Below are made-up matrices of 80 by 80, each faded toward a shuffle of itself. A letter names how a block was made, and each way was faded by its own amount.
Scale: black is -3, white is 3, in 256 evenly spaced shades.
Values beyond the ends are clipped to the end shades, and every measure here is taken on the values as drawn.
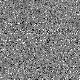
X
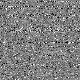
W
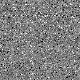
X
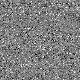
X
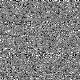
W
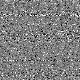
W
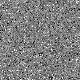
X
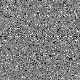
X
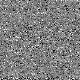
X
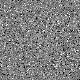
X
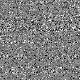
W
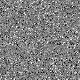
X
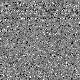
X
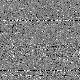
W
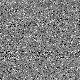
X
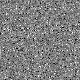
X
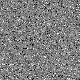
X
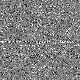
W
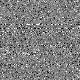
W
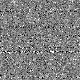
W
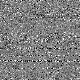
W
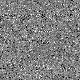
X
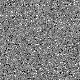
X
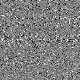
X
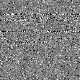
W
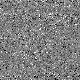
X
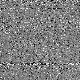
W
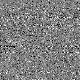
W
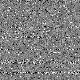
W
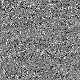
X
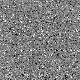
X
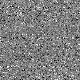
X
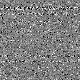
W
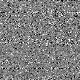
W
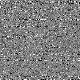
W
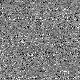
X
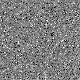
X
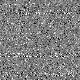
W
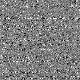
W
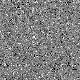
X
